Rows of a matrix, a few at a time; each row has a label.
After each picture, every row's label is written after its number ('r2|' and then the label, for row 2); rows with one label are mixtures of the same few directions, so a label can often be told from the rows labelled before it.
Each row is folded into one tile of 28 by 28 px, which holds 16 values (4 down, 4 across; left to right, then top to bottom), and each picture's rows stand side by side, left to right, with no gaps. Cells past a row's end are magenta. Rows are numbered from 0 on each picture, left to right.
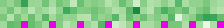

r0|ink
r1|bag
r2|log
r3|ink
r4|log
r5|log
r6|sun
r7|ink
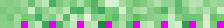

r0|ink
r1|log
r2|ink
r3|ink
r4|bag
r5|log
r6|ink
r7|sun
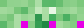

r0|ink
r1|log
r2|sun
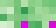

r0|log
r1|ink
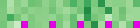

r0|ink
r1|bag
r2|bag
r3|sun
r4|log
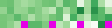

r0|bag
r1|log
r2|log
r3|ink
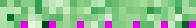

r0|sun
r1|ink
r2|bag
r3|log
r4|sun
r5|sun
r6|ink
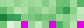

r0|ink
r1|ink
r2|log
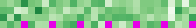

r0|ink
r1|log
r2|log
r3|log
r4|ink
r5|ink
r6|sun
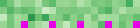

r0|bag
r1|ink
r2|ink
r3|bag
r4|log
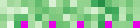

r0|sun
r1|ink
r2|sun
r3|bag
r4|sun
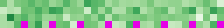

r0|sun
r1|sun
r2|log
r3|bag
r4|log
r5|log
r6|log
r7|ink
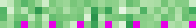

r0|bag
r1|bag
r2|ink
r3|sun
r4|sun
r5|bag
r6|log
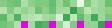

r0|bag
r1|ink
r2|ink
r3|log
